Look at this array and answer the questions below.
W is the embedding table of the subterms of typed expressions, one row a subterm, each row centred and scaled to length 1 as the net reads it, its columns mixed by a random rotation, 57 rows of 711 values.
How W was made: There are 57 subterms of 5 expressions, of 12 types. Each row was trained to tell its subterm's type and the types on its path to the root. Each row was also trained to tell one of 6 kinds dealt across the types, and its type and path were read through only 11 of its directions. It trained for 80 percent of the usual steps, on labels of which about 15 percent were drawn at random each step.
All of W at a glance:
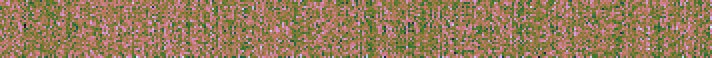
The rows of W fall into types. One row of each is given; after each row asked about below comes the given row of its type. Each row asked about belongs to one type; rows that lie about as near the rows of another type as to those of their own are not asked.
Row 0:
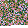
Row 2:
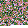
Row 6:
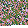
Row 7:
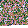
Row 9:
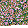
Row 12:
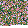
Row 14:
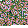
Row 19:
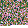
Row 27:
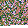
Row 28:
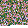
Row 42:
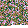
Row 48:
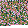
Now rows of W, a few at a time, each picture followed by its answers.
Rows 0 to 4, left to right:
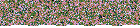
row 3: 14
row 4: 27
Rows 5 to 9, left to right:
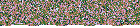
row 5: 7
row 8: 19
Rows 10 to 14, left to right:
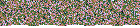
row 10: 6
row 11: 48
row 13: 19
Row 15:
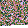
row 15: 7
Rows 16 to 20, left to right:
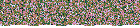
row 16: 27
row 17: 12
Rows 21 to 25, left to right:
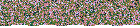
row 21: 7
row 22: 48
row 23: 9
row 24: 48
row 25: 19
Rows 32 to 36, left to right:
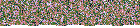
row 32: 27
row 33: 2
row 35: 19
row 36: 9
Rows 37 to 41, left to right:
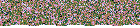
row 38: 28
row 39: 0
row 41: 6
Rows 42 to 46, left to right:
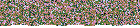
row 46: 42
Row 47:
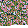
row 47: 12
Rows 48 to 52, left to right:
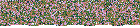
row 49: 28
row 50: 14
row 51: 9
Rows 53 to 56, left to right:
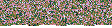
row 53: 42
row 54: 9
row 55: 48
